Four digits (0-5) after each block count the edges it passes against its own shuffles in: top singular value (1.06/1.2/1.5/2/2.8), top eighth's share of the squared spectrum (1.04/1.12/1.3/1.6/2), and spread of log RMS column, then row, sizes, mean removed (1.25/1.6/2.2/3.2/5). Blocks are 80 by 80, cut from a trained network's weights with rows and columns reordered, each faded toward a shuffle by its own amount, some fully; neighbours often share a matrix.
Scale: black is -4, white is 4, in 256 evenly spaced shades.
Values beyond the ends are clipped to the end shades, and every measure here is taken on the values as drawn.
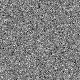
0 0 0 0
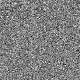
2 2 1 1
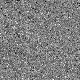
0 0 0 0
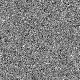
0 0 0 0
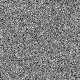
0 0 0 0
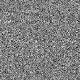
2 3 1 2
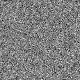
1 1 0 0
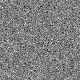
1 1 0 0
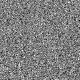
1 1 0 0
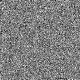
2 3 1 1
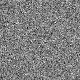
1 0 0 0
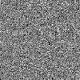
2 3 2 1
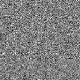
2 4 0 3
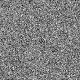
1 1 0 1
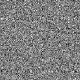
2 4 2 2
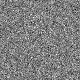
0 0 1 0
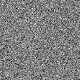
2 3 1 2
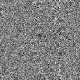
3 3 2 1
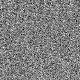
2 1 0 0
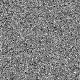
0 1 0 0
